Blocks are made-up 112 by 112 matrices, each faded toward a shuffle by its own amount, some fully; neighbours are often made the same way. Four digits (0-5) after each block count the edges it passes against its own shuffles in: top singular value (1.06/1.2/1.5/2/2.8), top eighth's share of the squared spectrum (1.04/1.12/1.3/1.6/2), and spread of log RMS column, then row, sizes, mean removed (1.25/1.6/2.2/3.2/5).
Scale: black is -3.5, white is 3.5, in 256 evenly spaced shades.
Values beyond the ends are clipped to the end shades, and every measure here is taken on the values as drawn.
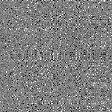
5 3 2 2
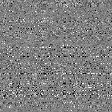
4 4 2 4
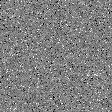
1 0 0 0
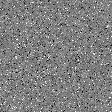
0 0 0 0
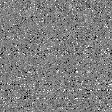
3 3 1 2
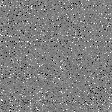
3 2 1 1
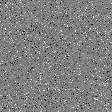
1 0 0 0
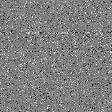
3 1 0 1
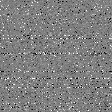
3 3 0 3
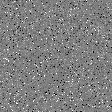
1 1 0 0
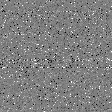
2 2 0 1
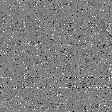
3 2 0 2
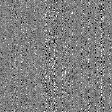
2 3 4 0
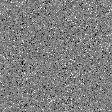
1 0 1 0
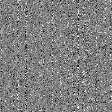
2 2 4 0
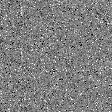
0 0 1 0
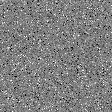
0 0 0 0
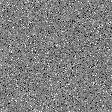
0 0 0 0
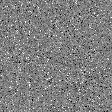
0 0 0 0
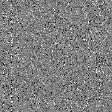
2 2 3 0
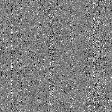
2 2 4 0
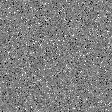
0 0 0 0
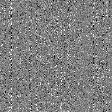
2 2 4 0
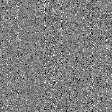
1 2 3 0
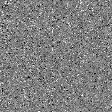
1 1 2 0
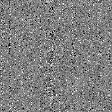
1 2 3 0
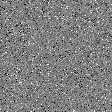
0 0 0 0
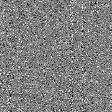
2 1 3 0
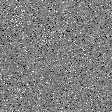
0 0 0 0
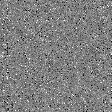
1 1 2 0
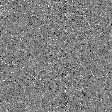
1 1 1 0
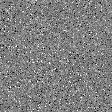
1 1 1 0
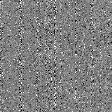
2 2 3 0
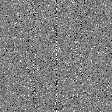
2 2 2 0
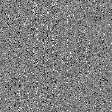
1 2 3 0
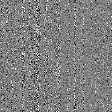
2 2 4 0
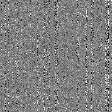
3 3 4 0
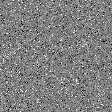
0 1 1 0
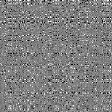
5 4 3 3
